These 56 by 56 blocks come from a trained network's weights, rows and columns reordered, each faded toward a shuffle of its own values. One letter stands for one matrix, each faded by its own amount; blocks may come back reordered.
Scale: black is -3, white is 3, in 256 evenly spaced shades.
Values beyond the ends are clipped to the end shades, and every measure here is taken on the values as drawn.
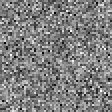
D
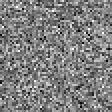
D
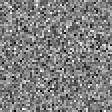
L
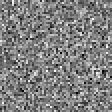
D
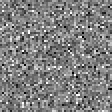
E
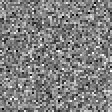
L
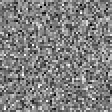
D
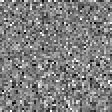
E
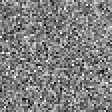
D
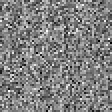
D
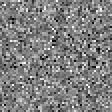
E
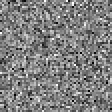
L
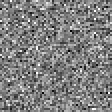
L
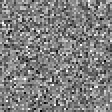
D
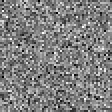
L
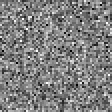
D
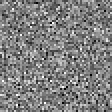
L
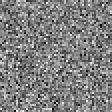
L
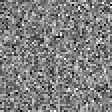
D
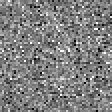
E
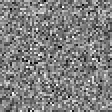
L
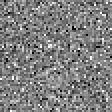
E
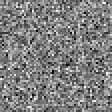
L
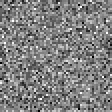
L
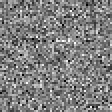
L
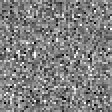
E
